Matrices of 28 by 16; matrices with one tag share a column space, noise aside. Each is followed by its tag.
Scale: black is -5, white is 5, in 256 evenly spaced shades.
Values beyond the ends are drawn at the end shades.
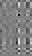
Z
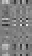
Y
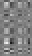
Z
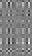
Z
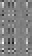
Z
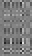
Z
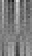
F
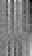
F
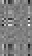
Y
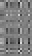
Z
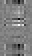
Y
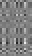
Z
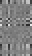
Y
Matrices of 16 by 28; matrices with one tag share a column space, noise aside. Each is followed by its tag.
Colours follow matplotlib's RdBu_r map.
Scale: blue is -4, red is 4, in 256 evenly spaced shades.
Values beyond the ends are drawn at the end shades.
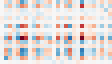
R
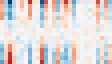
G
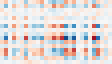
R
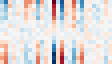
G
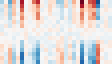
G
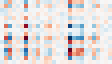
R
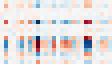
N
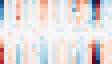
G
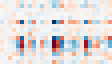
N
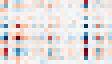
R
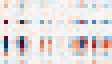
N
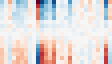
G
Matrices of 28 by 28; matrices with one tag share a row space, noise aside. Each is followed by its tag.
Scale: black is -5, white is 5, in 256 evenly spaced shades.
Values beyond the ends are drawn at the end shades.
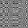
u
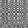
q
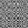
q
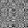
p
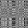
p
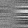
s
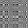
u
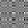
p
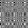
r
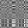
p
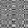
p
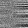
s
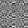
p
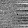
s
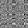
p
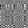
r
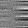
s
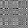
u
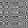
u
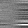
s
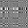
u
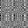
r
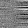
s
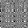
r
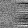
s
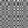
q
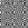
r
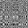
u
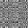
u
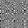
r
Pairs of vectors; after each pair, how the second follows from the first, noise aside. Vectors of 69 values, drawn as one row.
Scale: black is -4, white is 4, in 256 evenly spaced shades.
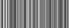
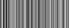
negated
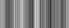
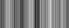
negated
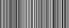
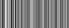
shuffled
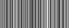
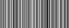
negated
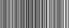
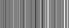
partly zeroed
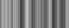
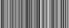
shuffled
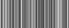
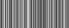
shuffled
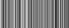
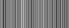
partly zeroed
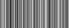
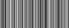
negated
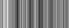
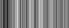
negated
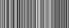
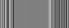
partly zeroed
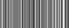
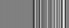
partly zeroed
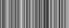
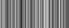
negated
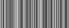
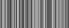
shuffled
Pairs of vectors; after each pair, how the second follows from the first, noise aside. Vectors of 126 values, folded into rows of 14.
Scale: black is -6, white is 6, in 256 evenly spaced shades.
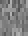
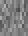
shuffled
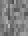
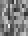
scaled up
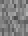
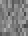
wrapped around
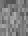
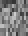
scaled up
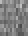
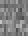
wrapped around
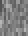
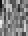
scaled up
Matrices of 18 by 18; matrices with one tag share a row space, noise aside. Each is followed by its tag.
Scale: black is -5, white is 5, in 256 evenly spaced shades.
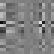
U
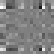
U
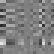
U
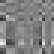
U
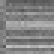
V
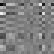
U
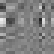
U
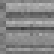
V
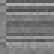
V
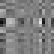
U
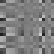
U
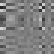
U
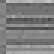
V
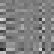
U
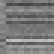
V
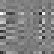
U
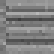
V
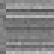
V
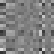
U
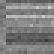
V
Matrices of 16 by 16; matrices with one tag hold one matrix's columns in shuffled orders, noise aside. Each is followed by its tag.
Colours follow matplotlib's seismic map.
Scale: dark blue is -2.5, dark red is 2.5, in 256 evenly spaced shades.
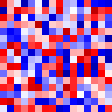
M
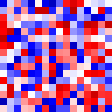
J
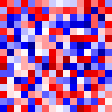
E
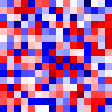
J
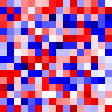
E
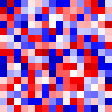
M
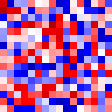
J
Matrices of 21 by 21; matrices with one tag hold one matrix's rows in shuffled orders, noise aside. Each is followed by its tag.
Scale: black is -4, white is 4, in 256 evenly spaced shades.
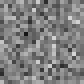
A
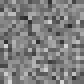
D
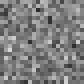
D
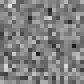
D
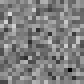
D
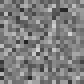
A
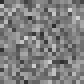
A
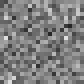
D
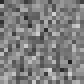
A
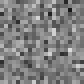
A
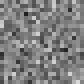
A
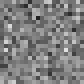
D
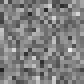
A
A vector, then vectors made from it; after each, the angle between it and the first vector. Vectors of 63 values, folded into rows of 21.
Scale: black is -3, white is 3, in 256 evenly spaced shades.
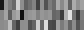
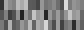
partly aligned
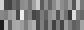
partly opposed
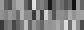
orthogonal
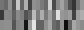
orthogonal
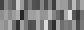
nearly parallel
